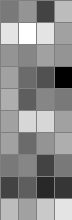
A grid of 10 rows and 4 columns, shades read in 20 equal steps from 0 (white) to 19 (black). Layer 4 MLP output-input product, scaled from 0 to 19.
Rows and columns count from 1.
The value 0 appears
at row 2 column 2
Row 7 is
7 11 8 6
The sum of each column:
76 82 90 89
